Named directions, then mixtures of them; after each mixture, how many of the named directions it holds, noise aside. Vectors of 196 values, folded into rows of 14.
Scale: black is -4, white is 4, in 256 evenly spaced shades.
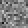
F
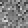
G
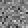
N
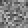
two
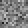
two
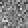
one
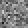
one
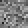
three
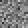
three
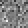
one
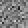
two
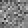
three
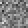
two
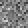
one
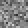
three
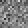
three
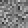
three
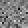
one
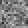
one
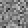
three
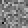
two
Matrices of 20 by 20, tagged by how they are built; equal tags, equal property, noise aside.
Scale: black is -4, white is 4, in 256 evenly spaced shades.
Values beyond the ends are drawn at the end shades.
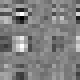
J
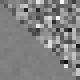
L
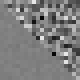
L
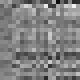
J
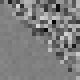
L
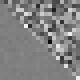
L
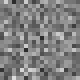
J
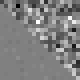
L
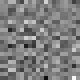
J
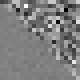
L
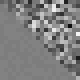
L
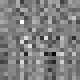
J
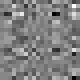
J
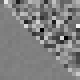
L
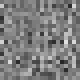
J
